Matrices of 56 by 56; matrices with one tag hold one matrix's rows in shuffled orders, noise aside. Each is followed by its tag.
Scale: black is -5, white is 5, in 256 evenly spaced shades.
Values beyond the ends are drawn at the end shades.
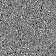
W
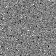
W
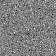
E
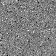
W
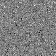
E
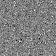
E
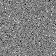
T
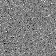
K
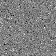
K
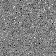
E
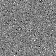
E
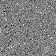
K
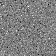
W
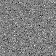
E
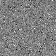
E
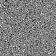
K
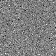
T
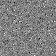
E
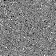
K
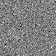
T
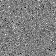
T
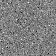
W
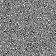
K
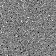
W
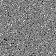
K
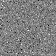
W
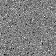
K
